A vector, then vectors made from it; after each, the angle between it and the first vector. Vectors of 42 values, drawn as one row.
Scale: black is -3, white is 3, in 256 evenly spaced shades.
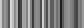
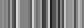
orthogonal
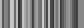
nearly parallel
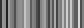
orthogonal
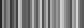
nearly opposite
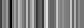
partly opposed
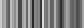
nearly parallel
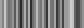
partly aligned
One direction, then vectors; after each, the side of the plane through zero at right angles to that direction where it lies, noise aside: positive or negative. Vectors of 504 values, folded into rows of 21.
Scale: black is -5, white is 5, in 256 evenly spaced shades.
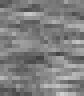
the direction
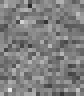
negative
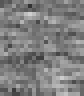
positive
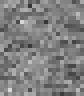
negative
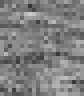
positive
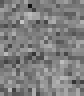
positive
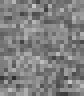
negative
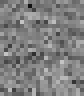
positive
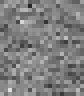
negative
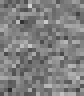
positive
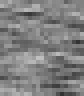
negative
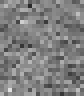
negative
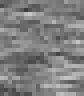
positive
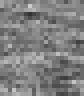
negative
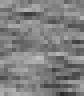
negative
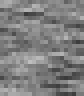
negative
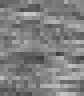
positive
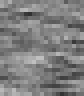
negative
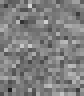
positive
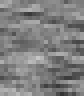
negative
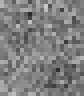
negative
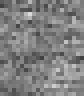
positive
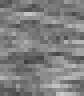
positive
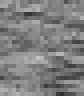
negative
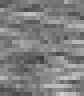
positive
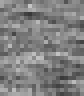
negative
